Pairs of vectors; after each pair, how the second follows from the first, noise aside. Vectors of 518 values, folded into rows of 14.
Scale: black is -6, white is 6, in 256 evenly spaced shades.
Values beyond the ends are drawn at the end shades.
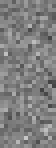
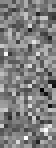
scaled up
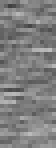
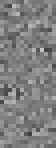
sign-scrambled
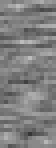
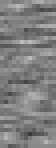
copied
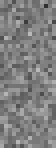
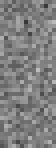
sign-scrambled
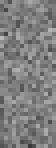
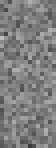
copied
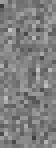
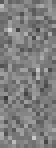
sign-scrambled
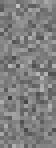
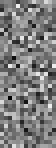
scaled up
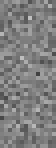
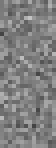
sign-scrambled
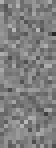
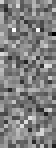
scaled up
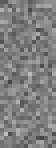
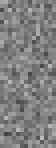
sign-scrambled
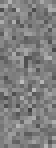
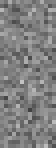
sign-scrambled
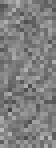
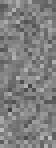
copied
